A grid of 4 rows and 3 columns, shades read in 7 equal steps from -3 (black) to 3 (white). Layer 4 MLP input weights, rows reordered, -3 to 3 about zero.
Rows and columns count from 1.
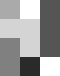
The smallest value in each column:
0 -2 -1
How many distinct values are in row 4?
3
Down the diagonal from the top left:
1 2 -1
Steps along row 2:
same down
